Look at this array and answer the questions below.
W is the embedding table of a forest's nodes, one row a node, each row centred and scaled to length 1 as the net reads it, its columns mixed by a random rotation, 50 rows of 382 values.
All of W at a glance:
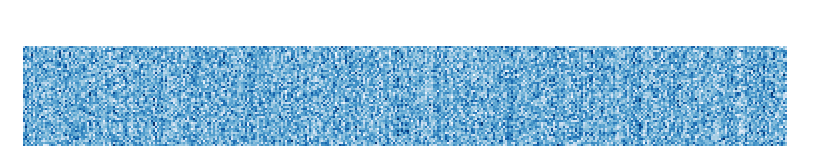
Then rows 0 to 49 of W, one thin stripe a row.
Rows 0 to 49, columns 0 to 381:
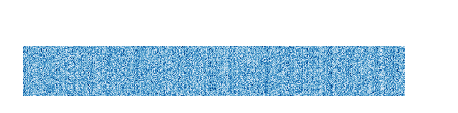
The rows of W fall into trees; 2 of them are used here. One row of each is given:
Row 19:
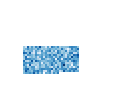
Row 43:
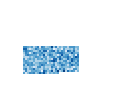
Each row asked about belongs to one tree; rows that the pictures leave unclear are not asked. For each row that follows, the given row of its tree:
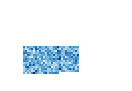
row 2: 19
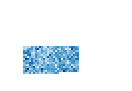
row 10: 19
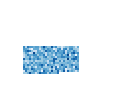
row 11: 43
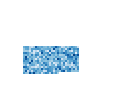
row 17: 19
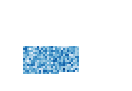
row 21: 43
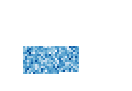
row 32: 19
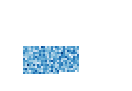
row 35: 43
